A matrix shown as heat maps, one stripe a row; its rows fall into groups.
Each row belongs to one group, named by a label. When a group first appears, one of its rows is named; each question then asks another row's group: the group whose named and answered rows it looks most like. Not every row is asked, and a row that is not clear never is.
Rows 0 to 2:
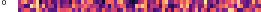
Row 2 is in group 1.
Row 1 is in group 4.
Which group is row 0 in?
4
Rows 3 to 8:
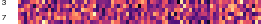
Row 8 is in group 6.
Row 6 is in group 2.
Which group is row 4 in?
1
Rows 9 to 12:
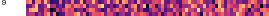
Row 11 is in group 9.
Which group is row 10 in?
1
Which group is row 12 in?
1
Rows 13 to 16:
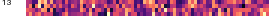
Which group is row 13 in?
4
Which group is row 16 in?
9
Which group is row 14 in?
6
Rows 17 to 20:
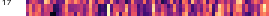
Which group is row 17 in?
1
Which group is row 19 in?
9
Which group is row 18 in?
9
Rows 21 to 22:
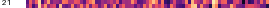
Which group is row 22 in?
6
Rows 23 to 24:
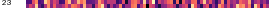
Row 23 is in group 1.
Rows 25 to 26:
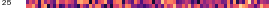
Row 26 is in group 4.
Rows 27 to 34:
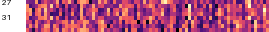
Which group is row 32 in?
2
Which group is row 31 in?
4
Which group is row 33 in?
1
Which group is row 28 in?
4
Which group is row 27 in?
2
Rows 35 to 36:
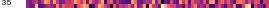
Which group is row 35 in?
1
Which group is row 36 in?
2
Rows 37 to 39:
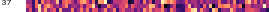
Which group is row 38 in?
9
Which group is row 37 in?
2
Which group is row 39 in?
6
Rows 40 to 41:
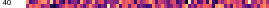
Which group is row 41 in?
9
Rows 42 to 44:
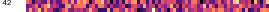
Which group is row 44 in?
9
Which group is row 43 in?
1
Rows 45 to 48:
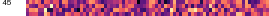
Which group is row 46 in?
4
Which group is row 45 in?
9
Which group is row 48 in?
1
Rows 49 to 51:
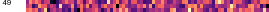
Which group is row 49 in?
9
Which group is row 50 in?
6
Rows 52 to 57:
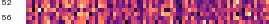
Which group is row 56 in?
2
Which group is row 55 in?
2
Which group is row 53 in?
2
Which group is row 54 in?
6
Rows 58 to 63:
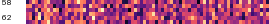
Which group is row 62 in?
6
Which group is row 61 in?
4
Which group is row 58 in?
1
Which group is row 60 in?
1
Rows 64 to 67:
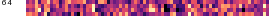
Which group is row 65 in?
9
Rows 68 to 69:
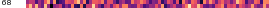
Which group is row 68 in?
1
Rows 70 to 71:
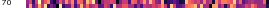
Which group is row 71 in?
6
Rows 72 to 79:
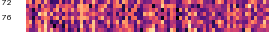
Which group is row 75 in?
4
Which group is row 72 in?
6
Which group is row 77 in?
6
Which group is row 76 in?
2
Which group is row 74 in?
2
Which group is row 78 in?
4
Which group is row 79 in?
4
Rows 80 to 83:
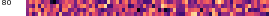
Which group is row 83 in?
6
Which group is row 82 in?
9
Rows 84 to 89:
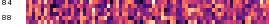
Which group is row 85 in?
9
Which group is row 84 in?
4
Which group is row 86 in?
6
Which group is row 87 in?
6
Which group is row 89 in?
4
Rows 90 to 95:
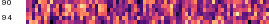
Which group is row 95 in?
9
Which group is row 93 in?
2
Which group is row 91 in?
2
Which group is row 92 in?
1
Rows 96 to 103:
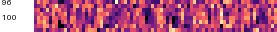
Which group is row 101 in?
9
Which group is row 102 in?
9
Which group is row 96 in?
9
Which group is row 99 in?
4
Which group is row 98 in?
4
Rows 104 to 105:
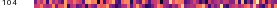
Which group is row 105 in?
4
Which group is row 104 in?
2
